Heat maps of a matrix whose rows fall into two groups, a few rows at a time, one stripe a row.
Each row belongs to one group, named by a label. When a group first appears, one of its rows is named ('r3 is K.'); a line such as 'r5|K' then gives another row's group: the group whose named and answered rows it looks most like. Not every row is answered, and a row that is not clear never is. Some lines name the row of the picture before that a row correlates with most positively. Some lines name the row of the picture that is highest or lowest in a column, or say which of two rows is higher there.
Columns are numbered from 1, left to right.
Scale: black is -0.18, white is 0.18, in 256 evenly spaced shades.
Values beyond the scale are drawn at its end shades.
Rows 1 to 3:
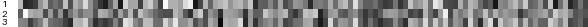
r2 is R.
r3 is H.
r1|H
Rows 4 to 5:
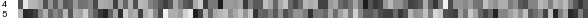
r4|R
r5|H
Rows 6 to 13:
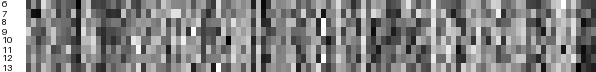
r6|R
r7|H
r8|R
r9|H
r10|H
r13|R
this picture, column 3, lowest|7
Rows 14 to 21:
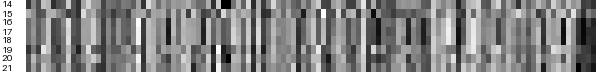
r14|R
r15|H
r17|R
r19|R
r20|R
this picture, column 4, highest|19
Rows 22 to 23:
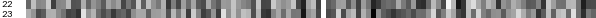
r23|H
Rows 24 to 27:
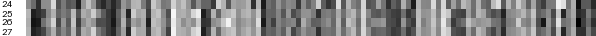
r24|H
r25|H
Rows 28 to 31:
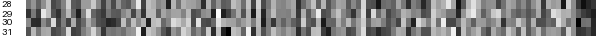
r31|R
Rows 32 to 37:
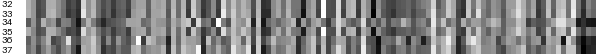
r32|H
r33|H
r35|H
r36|R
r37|R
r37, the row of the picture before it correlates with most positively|28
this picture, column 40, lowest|36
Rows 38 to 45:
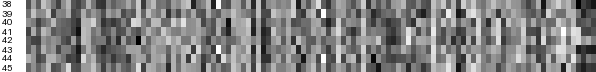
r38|R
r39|R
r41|R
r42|H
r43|R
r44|H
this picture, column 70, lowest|44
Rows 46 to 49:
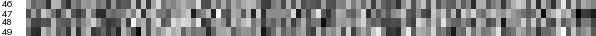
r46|H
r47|R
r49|H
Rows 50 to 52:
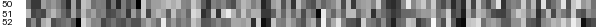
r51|H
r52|R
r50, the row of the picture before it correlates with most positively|49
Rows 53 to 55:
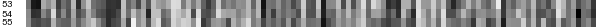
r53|H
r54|H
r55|H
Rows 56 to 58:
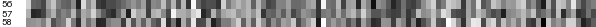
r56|H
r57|H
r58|R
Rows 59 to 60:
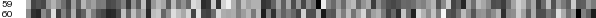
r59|H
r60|H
